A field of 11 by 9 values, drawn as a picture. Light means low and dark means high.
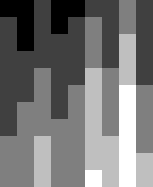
Slope: up to the top left. Mirror symmetry: none. Ninth with the lowest average: bottom right. Roughest part: middle right. Grain: streaks running down.
